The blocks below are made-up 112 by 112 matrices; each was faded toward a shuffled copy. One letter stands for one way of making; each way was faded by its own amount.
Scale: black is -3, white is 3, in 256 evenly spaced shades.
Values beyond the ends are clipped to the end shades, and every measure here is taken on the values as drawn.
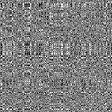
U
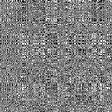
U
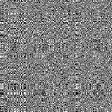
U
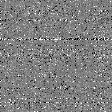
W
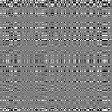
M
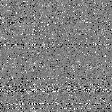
W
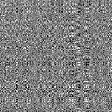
U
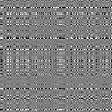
M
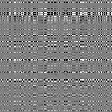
M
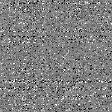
W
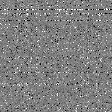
W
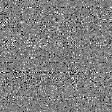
W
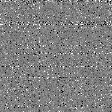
W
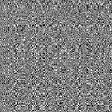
U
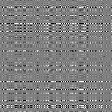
M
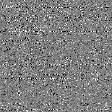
W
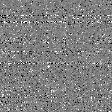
W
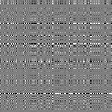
M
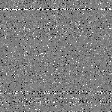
W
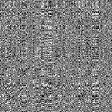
U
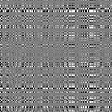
M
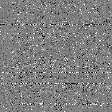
W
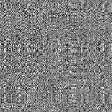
U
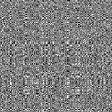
U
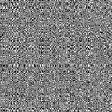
U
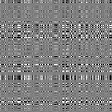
M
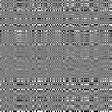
M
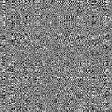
U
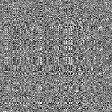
U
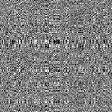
U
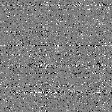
W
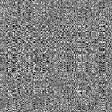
U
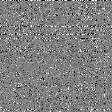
W
